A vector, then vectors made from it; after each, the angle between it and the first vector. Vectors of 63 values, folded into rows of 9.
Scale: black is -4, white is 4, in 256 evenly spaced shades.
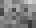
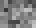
partly opposed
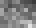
nearly opposite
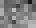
nearly opposite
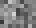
orthogonal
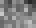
nearly opposite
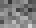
partly opposed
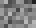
partly opposed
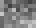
nearly opposite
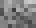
nearly parallel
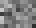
orthogonal
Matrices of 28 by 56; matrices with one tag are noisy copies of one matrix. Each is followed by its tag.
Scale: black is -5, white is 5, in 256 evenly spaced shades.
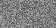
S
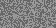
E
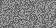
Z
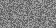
E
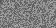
Z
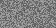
S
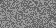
S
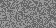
S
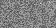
Z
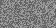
Z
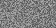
S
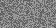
E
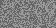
Z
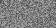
S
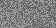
S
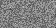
Z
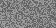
S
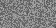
E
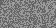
Z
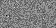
Z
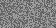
E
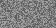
S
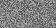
S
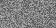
S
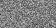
S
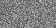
E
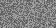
E
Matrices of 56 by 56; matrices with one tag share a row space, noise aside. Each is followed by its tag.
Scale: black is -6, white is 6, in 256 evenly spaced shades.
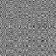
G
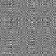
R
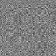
G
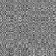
G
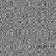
G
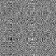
R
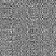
R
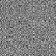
G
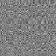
G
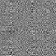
R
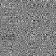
R
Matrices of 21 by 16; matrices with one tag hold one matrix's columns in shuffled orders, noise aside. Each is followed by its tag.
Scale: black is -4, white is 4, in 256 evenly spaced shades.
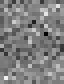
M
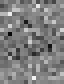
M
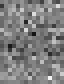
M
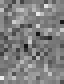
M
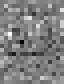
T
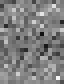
M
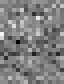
T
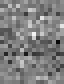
T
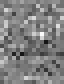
T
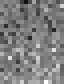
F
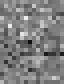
T
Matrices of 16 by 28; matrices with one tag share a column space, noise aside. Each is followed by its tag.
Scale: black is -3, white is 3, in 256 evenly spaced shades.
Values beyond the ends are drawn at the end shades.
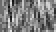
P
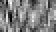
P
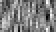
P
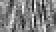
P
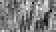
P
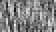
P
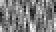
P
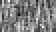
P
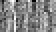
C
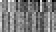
C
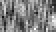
P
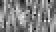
P
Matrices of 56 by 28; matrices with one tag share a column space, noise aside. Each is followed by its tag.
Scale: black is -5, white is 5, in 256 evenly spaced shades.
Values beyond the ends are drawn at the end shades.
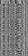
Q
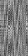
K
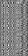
Q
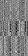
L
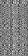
Q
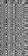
Q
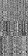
L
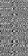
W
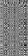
Q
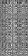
Q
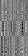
L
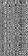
Q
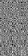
W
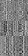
L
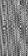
K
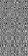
W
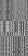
L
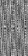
K
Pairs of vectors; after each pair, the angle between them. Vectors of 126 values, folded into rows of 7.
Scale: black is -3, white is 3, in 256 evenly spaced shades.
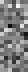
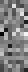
partly opposed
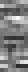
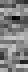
nearly opposite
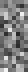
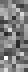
nearly parallel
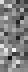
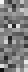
orthogonal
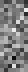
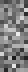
nearly parallel
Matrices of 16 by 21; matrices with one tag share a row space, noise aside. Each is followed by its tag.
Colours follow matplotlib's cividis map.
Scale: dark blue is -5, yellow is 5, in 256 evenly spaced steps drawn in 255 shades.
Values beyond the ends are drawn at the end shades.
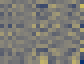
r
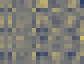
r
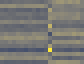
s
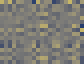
r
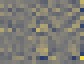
r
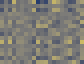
r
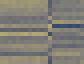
s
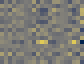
r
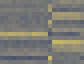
s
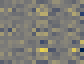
r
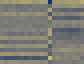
s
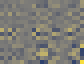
r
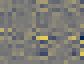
r
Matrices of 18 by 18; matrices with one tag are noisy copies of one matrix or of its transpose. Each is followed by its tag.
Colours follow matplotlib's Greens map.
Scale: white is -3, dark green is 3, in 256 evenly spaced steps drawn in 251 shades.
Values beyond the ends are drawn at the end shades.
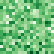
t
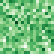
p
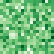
t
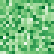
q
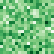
t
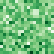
t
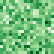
t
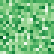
q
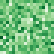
q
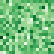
q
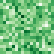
p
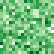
t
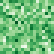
p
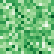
p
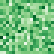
q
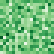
q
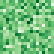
q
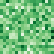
t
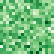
t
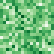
p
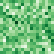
p
